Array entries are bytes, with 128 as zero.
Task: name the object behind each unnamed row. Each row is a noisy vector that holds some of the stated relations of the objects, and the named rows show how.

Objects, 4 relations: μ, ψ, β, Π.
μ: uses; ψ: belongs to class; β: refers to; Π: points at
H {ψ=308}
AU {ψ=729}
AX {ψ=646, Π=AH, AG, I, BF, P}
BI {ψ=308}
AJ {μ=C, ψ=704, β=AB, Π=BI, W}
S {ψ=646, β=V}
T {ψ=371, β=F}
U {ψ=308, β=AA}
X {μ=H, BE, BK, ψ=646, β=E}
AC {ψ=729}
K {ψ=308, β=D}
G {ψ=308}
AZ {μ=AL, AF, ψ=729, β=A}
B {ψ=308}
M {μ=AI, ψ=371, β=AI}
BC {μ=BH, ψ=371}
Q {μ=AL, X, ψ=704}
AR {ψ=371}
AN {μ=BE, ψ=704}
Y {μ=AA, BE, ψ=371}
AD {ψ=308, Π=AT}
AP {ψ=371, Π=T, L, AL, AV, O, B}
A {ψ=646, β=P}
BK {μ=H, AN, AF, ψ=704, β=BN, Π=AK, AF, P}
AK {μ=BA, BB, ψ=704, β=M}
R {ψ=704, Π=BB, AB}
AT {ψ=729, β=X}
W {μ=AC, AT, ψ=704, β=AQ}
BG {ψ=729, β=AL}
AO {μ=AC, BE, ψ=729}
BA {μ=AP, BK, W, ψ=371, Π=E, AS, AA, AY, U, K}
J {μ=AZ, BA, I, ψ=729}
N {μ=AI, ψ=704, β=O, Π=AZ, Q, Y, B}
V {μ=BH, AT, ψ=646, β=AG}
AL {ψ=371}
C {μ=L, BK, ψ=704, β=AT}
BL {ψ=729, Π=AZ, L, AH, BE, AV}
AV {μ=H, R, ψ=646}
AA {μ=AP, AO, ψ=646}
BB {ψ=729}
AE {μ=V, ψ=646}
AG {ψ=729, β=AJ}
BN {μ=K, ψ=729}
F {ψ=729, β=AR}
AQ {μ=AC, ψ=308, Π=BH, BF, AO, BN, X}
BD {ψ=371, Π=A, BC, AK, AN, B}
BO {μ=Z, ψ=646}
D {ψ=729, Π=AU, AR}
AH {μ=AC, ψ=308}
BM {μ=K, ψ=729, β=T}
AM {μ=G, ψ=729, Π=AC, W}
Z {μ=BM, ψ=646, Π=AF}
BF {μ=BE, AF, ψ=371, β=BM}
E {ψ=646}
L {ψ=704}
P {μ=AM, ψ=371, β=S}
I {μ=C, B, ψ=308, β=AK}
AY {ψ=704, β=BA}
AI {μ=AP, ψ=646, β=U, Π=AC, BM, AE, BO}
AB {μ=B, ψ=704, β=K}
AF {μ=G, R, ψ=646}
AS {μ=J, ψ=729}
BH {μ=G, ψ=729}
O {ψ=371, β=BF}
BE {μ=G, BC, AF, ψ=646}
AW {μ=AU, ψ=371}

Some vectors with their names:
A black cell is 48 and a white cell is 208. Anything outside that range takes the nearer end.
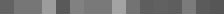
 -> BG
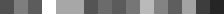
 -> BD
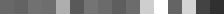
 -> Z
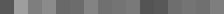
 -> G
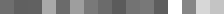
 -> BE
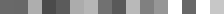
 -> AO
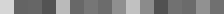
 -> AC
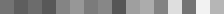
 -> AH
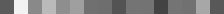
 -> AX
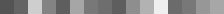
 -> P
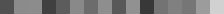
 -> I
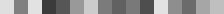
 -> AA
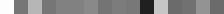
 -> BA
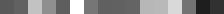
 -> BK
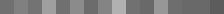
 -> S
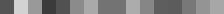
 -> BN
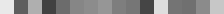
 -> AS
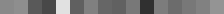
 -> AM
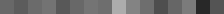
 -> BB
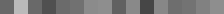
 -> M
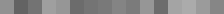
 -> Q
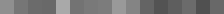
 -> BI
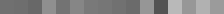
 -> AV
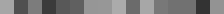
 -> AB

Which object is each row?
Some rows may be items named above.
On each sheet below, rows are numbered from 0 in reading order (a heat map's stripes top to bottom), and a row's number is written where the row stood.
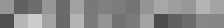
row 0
AZ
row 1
AG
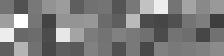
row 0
BC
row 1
AI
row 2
AJ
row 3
M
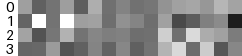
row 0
AZ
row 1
AP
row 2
Y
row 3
AK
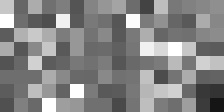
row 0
AY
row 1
W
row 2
AG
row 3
AN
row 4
BF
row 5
B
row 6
BK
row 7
BD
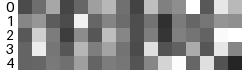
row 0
AO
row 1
AM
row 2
BH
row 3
AQ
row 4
Z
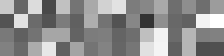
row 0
K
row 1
BH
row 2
BC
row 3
A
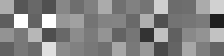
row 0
V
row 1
AP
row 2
U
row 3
AL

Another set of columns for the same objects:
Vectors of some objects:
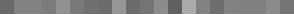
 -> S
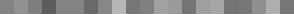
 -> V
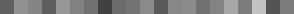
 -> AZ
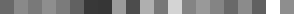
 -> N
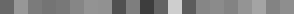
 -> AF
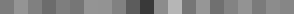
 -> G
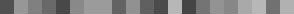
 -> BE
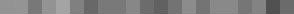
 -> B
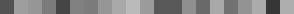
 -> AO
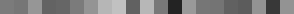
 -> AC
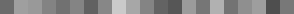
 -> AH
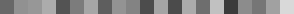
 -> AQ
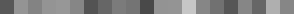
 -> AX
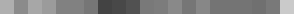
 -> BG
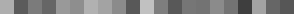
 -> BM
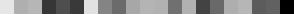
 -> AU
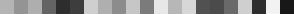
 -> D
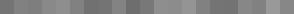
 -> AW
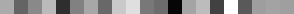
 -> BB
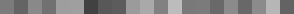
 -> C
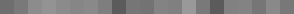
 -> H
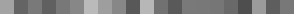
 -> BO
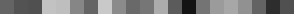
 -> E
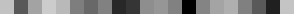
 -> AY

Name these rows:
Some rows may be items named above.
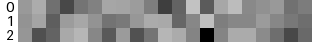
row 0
BH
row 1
AK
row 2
AS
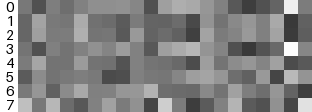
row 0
AJ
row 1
A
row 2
A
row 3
AJ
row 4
A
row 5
AP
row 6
BN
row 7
W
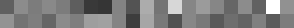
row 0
N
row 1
BI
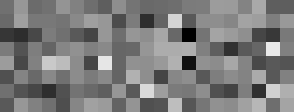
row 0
P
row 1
AF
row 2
AA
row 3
AJ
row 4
K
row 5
X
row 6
AI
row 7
BE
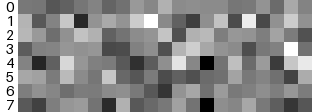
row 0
M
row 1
AB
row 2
I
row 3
Z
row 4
BA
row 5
AL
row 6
G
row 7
U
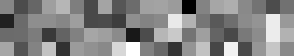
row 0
AS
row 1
BK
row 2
AM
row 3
AB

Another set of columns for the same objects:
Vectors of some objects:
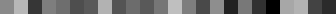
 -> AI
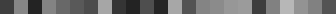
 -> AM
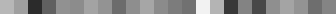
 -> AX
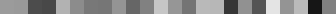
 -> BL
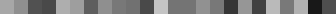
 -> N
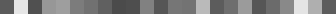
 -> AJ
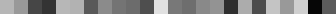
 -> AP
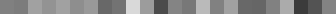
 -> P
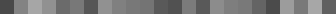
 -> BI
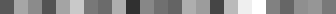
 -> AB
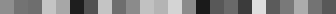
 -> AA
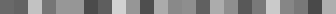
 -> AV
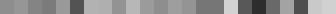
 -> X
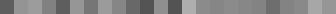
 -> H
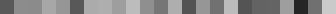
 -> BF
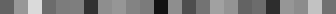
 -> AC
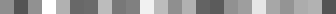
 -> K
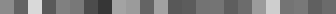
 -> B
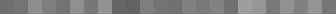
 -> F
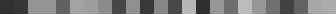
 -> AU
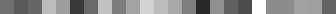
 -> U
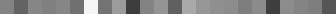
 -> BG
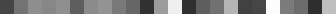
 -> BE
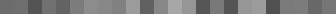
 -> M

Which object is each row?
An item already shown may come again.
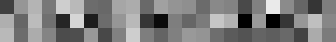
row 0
AZ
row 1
W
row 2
AK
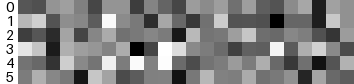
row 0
AF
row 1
BK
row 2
BH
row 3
BA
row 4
BN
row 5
V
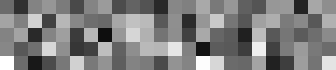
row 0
AF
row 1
AH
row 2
I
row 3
AA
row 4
AQ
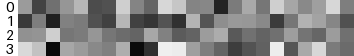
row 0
E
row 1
AM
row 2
A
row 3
BA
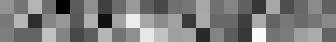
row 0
BC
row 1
I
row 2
U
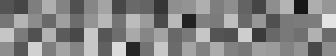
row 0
AF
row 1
AO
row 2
Z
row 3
AL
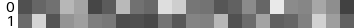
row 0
AS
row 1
AJ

